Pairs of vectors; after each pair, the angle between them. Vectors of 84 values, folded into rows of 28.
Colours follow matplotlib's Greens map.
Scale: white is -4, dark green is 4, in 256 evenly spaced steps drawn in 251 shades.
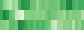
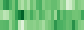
nearly opposite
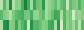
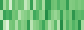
nearly opposite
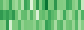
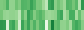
partly opposed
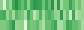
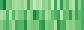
nearly opposite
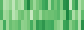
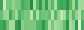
partly aligned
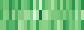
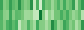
nearly parallel
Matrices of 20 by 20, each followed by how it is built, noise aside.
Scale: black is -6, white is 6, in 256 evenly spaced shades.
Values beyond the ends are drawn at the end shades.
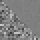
lower triangular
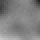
smooth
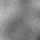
smooth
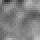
smooth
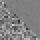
lower triangular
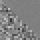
lower triangular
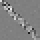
banded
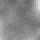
smooth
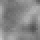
smooth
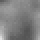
smooth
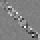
banded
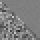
lower triangular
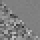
lower triangular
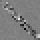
banded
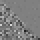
lower triangular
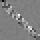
banded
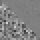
lower triangular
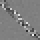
banded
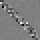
banded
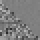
lower triangular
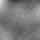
smooth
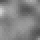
smooth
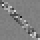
banded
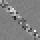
banded
